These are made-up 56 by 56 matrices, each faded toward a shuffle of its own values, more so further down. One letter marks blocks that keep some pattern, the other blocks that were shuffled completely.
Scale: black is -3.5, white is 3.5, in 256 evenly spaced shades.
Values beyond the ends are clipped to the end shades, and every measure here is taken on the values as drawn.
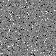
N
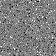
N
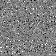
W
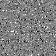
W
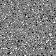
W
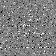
W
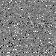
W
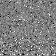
W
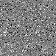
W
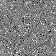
N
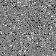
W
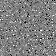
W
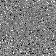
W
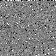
W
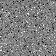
N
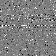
W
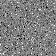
N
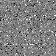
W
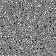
N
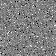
N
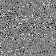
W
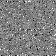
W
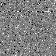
W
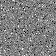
N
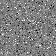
N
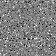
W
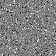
N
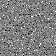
N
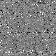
W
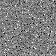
N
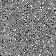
N
